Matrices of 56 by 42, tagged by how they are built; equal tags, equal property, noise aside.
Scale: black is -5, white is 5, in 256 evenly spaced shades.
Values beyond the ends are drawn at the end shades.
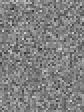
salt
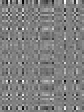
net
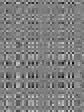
net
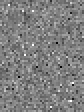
salt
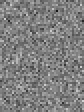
salt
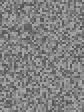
salt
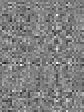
net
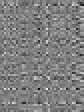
net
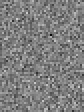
salt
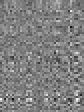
net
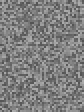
salt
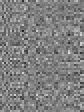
net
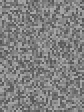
salt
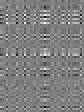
net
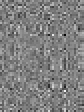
net
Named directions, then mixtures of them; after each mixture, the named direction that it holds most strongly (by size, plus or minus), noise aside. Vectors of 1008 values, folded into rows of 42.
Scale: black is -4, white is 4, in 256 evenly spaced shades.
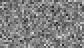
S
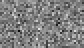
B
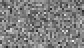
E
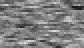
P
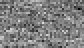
E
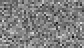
S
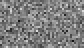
E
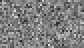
B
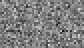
B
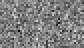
B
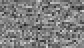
B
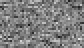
S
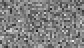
E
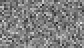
S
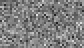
S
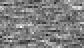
P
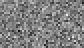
B
